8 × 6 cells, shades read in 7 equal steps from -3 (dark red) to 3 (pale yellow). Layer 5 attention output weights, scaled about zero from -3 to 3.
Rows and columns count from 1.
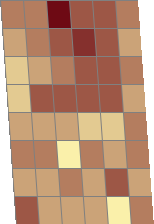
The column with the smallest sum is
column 4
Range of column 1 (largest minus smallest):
3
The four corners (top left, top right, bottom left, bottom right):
0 0 -1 0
